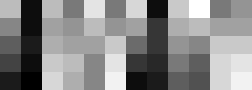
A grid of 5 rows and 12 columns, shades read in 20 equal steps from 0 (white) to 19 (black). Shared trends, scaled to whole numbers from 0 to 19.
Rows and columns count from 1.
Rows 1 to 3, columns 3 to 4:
5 10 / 7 8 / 6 7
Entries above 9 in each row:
5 2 4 6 6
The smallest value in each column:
5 17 3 5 2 1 3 15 4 0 3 1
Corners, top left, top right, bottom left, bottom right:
5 8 17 1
